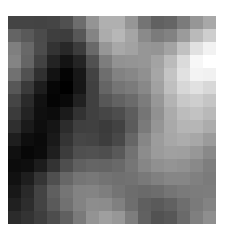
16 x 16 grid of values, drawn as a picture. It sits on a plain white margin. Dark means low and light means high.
Ninth with the lowest average: middle left. Lone odd cells: none. Average level on the scale: 40%. Slope: up to the right.
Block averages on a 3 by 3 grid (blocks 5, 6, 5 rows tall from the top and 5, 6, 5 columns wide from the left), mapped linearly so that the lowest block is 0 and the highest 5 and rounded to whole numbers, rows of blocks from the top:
1 3 5
0 2 5
1 3 3
